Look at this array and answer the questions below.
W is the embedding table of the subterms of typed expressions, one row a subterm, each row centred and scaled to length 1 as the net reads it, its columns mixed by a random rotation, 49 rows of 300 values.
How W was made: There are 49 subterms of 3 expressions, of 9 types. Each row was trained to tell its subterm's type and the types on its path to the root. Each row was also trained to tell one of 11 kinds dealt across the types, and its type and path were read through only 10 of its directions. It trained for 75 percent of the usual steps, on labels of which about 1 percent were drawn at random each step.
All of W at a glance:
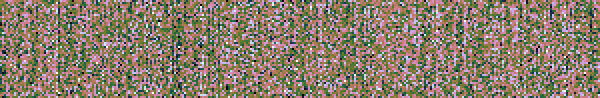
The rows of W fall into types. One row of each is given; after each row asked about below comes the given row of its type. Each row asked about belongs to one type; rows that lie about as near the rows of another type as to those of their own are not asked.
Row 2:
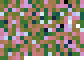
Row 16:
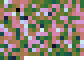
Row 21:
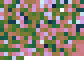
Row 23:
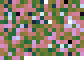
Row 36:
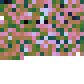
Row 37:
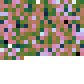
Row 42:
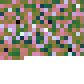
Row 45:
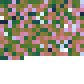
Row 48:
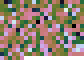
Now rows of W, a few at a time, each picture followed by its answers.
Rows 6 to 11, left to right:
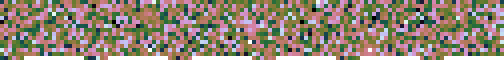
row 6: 45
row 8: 16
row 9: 42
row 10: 2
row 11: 45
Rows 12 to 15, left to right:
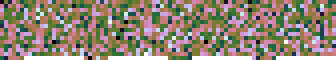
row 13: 45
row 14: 2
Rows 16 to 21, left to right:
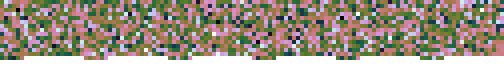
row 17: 37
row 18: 42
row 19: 16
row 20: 42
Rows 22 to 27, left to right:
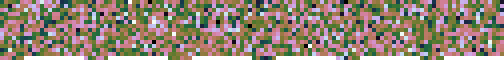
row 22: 45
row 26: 48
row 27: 21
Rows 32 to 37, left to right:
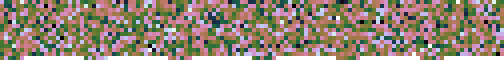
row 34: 2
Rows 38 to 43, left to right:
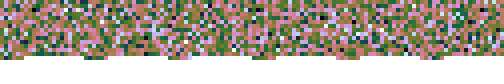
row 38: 48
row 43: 42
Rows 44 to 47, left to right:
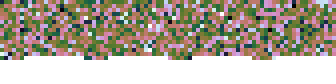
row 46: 23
